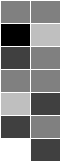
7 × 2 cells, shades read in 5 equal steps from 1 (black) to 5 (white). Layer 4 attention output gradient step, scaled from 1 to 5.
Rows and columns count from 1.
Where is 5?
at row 7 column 1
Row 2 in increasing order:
1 4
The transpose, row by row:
3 1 2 3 4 2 5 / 3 4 3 3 2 3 2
